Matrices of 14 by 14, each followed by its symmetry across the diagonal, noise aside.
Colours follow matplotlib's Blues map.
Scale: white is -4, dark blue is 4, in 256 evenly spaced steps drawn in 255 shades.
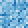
symmetric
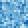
antisymmetric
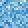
neither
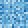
antisymmetric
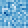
antisymmetric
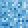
antisymmetric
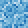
symmetric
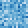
antisymmetric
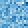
neither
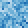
symmetric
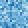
antisymmetric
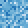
symmetric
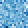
antisymmetric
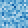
neither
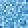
symmetric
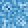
symmetric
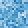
neither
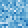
neither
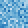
antisymmetric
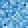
symmetric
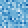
antisymmetric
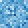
symmetric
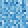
neither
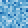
neither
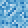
symmetric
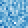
neither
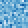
antisymmetric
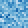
neither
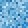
symmetric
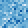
neither
